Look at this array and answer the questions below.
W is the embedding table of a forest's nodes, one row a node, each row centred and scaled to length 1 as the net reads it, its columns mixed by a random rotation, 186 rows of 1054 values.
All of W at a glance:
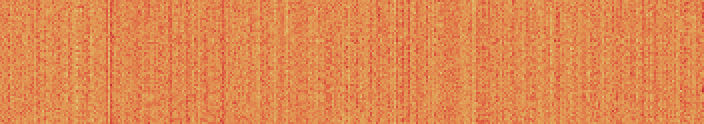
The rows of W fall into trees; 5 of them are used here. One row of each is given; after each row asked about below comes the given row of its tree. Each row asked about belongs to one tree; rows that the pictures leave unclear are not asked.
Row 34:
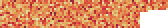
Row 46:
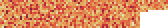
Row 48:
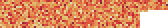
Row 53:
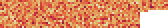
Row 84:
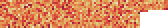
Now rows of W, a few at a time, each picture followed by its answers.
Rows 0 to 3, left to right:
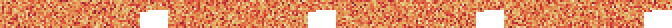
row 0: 34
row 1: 84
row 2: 53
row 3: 46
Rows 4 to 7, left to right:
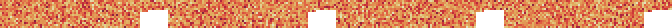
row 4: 53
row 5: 53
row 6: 48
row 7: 53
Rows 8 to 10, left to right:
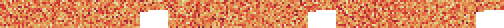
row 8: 84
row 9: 84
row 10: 84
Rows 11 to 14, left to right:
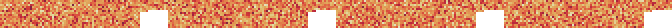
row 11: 46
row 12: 53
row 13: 46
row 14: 46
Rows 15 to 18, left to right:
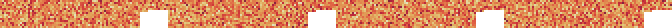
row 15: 48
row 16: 53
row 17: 53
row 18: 48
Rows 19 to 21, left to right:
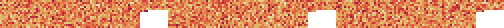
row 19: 53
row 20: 84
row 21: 84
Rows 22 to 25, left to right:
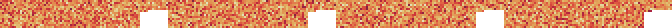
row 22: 48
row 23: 48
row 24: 46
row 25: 53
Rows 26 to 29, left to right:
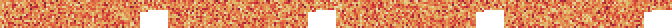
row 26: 46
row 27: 48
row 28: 46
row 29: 34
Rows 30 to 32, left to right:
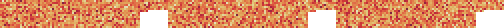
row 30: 84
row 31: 46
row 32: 48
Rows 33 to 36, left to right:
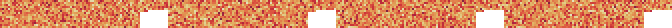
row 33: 53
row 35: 46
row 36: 46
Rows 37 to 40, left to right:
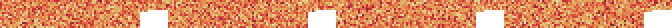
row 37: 48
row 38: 53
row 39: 46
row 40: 34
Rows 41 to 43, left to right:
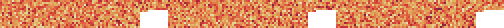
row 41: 48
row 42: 53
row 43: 34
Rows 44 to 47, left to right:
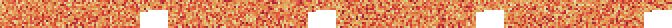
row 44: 46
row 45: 34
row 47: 46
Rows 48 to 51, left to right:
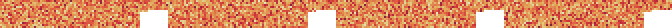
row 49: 46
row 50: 53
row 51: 48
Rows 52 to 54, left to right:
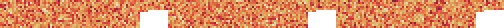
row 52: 84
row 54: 34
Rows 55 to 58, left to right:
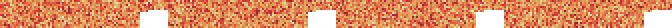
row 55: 84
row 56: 84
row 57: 48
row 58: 48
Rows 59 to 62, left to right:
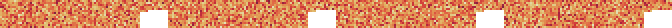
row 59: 84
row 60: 48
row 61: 48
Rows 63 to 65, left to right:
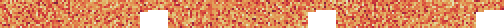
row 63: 84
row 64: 48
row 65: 84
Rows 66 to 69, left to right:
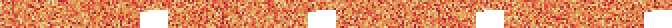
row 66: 34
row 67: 84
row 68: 46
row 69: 53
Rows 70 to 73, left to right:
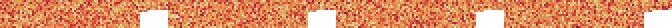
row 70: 48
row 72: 48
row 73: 53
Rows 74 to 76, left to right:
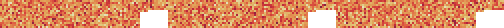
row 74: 53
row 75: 46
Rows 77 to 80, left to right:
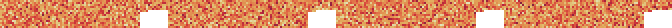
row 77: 46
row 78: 34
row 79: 53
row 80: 53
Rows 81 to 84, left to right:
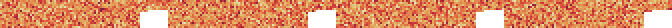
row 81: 34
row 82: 53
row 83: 34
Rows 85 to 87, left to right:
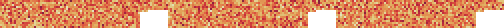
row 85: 48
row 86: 46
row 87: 48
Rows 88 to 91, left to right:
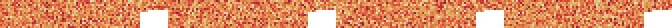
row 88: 53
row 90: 46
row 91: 53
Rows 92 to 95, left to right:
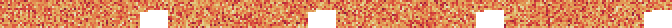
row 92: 48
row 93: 48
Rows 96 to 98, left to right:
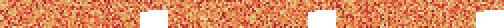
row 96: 46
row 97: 34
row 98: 84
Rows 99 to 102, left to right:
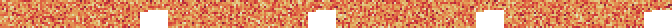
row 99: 53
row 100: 53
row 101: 48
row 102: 53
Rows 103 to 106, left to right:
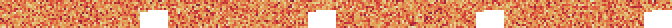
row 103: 48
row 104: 84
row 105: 34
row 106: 46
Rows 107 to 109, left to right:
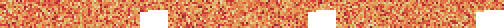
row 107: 84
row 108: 34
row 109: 48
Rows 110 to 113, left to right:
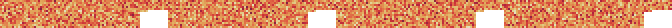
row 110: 48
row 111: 48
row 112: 48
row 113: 84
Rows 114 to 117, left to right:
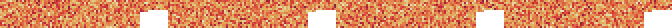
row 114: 84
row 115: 48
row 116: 46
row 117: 53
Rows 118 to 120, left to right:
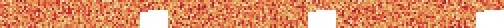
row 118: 84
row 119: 46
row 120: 46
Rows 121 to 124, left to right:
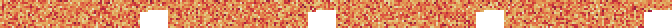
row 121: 34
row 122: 48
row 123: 34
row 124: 53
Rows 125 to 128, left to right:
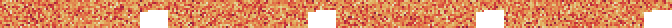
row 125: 84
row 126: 48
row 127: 46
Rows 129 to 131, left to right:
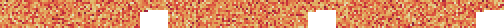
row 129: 53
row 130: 48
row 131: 53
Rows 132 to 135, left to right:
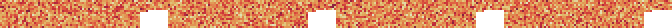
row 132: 84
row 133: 53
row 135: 46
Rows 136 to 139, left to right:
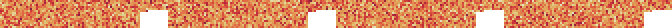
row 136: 46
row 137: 84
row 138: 48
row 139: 46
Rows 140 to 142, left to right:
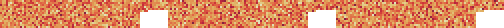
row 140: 53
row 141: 53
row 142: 48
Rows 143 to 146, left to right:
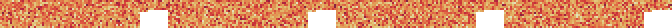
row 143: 48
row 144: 48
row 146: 53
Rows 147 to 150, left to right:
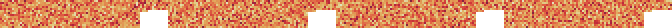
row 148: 48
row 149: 46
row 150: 48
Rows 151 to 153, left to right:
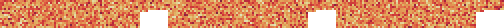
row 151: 48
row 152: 53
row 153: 53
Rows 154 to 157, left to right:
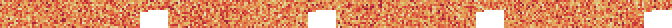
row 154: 53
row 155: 84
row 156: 46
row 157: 53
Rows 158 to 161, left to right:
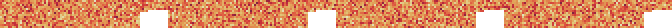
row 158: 84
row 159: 48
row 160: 53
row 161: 84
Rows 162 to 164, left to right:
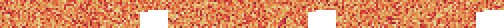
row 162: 48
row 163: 48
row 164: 53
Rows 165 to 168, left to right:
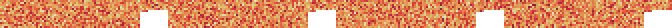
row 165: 46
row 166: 46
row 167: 53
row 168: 84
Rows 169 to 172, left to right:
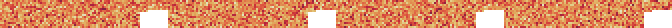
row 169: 34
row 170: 48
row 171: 34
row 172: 53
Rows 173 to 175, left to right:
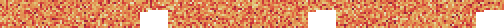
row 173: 53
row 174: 46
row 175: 84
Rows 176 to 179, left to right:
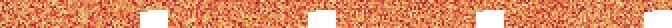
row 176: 34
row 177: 48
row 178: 48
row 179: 84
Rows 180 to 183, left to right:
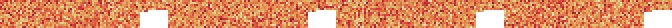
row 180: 48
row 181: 53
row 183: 84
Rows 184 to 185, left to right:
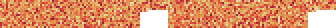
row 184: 53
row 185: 46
